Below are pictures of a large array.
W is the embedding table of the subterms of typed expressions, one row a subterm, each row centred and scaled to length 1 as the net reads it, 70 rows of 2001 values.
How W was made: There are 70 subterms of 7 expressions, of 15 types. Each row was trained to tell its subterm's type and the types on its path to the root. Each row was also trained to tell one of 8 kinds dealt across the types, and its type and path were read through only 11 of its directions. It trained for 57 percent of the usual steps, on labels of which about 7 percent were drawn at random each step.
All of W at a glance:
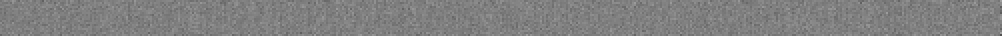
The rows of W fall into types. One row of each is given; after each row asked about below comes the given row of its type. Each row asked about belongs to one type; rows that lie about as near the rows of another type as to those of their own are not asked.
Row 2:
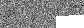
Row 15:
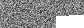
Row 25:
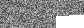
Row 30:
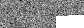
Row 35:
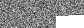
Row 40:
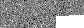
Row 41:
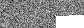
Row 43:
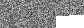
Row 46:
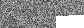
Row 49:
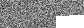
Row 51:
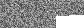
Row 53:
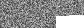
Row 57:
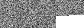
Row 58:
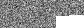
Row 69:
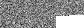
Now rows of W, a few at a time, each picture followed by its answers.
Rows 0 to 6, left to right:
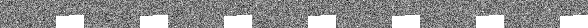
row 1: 25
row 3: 46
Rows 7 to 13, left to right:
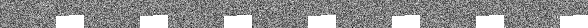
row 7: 30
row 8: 15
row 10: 53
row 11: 40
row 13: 51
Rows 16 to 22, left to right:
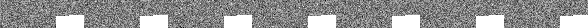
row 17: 69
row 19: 41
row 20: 69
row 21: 40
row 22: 30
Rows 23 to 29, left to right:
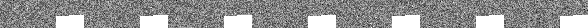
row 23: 35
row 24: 15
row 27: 35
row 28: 15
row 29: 53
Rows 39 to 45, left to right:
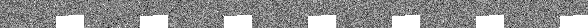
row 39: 25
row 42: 51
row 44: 69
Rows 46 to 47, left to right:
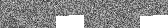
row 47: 51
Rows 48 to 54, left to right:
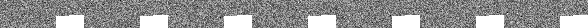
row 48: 58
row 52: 46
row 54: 69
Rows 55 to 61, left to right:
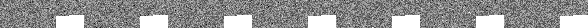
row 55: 53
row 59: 35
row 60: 15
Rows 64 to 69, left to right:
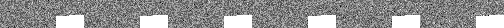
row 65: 51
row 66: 25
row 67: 46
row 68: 40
